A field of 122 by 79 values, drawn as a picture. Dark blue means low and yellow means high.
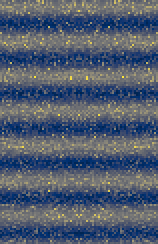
Mirror symmetry: left to right. Stripes: horizontal, repeating 7 times. Slope: none. Odd rows or columns: none. Average level on the scale: 30%.
